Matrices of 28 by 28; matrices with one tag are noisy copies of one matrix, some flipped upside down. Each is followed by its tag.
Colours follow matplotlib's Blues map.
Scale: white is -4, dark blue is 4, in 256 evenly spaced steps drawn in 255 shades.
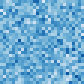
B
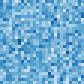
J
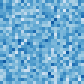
J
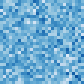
B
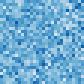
B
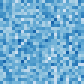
J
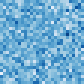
B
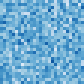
J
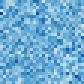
B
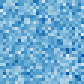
B
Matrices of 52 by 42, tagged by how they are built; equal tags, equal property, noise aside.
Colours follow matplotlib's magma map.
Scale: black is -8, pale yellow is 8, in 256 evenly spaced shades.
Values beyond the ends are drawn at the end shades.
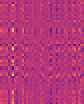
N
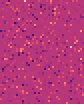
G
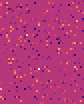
G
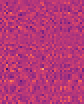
N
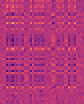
N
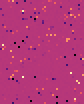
G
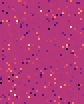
G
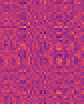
N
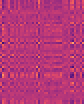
N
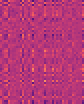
N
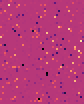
G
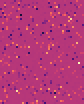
G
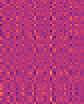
N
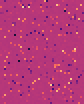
G
